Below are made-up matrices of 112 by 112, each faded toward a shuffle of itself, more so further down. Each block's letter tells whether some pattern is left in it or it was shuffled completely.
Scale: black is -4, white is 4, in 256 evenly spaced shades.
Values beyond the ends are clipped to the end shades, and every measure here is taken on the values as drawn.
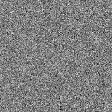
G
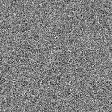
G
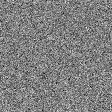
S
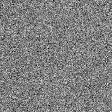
G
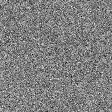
S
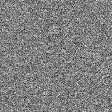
G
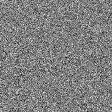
G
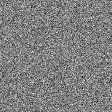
G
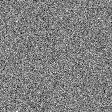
S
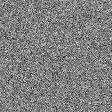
G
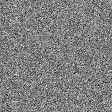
G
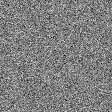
S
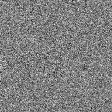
G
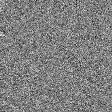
G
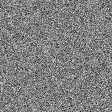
S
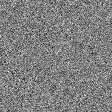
S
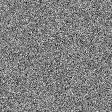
S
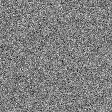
S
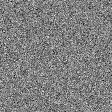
S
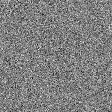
S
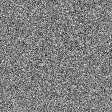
S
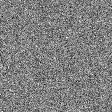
S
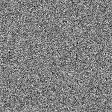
S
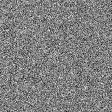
G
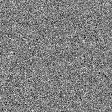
G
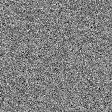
G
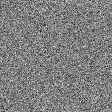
G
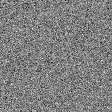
S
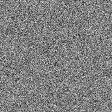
G
